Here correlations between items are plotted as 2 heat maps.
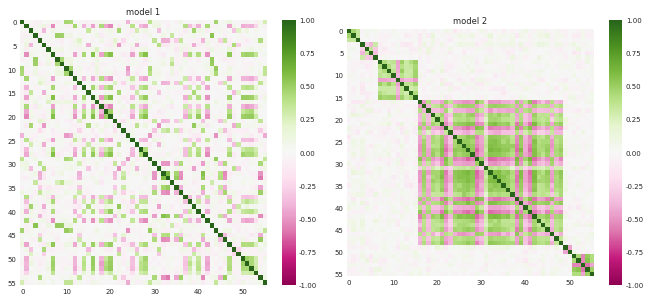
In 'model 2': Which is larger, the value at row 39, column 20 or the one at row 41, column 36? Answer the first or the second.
the first
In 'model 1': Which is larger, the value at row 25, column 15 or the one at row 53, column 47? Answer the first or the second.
the second
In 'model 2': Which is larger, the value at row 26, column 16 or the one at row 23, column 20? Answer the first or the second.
the second
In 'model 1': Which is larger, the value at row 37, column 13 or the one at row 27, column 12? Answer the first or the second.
the first
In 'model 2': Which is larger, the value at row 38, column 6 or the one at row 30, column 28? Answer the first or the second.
the first
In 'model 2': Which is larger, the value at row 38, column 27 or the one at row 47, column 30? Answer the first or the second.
the second
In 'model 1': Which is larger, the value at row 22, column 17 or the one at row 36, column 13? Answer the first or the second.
the second
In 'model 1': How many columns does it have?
56
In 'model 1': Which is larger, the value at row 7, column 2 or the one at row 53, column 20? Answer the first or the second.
the second
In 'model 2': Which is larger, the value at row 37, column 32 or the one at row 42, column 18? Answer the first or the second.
the first
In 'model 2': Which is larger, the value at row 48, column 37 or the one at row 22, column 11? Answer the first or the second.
the first
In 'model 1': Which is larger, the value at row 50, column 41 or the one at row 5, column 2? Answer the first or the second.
the first
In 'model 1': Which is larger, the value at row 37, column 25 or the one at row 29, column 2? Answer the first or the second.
the first
